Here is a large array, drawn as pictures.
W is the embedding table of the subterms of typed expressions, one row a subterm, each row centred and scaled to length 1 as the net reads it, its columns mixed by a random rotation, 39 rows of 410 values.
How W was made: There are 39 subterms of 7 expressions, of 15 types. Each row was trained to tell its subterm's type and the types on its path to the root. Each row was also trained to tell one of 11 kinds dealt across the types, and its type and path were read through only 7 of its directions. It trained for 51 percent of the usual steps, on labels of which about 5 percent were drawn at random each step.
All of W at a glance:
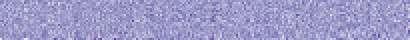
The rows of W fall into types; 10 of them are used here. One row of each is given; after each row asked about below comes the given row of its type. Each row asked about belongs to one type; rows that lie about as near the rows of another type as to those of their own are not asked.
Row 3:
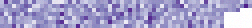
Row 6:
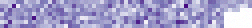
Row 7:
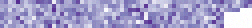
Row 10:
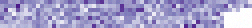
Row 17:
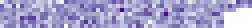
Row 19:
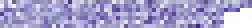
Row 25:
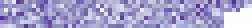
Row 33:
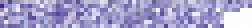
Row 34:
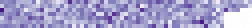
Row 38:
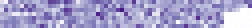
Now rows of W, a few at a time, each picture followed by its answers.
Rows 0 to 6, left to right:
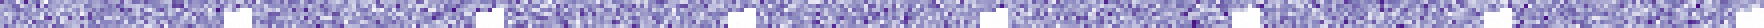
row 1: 25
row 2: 3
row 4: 10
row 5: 17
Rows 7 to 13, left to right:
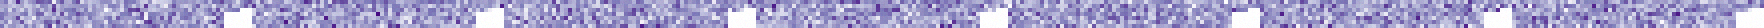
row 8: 38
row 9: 10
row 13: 17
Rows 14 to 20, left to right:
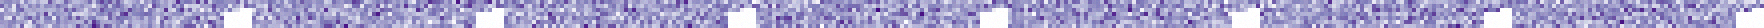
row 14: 10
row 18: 33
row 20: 3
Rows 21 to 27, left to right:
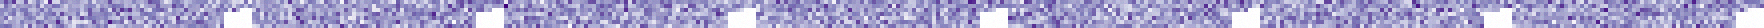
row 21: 3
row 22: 25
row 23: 17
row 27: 10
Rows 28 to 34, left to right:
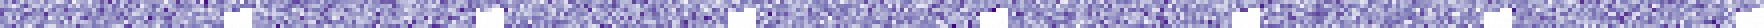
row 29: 38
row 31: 19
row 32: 3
